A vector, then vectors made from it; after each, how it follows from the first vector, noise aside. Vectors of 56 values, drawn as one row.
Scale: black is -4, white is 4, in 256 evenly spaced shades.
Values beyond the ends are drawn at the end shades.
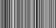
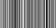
wrapped around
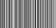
sign-scrambled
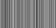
shrunk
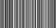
sign-scrambled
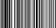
scaled up
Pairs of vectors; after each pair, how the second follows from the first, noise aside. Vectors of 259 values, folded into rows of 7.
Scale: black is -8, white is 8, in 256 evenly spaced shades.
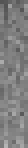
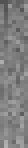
copied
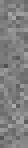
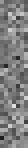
scaled up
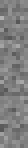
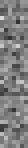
scaled up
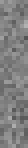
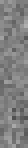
copied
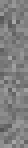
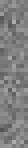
copied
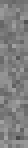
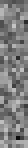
scaled up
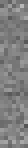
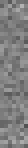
copied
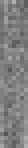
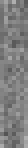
copied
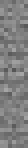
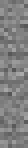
copied
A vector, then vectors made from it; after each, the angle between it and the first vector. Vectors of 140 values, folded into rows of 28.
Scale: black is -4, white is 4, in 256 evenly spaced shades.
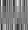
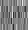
orthogonal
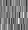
orthogonal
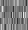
orthogonal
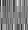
nearly parallel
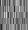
partly aligned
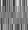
nearly parallel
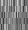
partly aligned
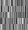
partly opposed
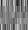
nearly opposite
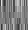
nearly parallel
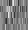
orthogonal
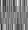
nearly parallel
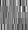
partly aligned
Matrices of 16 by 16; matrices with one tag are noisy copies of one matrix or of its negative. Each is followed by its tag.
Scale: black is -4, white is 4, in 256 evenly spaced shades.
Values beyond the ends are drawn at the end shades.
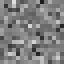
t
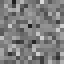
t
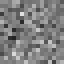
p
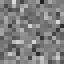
t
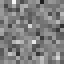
t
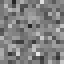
t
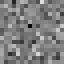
t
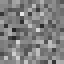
p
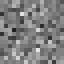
p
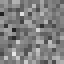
p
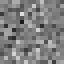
p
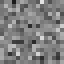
t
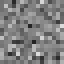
t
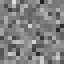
t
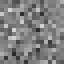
p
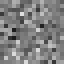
p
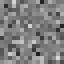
t
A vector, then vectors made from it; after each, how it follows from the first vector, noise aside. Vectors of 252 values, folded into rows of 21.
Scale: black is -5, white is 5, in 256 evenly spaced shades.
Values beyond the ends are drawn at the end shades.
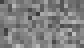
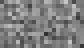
reversed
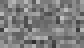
wrapped around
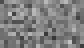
reversed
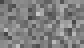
sign-scrambled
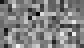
scaled up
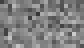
copied
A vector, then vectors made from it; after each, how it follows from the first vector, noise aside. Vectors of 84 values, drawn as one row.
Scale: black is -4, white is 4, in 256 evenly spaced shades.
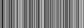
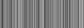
shrunk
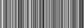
negated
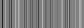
partly zeroed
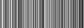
negated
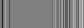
partly zeroed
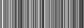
negated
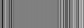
partly zeroed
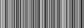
reversed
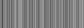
shrunk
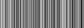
reversed
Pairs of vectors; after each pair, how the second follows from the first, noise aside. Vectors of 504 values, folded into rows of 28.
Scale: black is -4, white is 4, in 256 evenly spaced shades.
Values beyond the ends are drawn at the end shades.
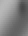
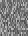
shuffled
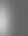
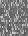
shuffled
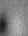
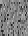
shuffled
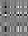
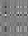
shrunk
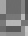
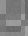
shrunk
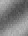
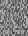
shuffled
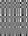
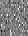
shuffled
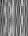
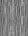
shrunk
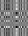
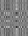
shrunk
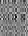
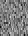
shuffled
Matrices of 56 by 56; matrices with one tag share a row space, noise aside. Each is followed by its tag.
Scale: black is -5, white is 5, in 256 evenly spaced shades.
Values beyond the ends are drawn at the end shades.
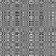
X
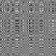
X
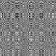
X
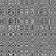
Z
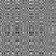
X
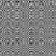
X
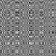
X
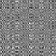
X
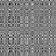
Z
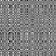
Z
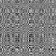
X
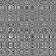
Z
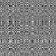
Z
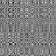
Z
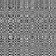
Z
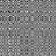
Z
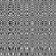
Z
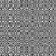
Z
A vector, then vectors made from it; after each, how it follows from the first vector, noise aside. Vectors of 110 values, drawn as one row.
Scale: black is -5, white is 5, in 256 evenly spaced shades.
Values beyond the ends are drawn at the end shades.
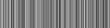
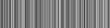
negated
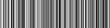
scaled up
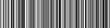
scaled up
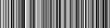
scaled up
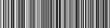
scaled up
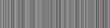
shrunk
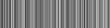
negated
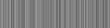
shrunk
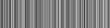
negated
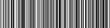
scaled up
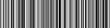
scaled up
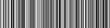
scaled up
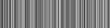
negated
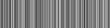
negated
